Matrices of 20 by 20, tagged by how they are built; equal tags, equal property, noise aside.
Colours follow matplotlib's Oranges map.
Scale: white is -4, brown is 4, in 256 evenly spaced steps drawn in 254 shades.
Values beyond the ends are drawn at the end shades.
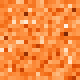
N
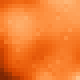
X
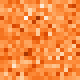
N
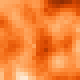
X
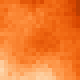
X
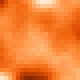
X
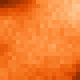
X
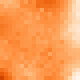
X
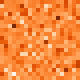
N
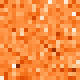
N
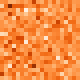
N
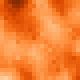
X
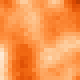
X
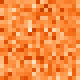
N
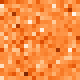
N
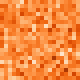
N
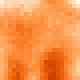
X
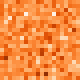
N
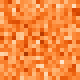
N
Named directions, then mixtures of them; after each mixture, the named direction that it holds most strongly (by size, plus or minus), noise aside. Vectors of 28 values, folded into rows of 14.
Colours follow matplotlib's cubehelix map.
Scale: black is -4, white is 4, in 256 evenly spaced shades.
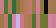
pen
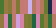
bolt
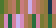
bolt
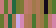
pen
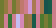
bolt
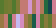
bolt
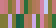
pen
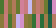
bolt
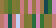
bolt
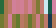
pen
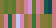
bolt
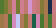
bolt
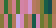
bolt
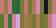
pen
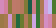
bolt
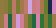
bolt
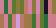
pen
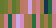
bolt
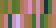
pen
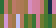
bolt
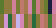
bolt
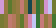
bolt
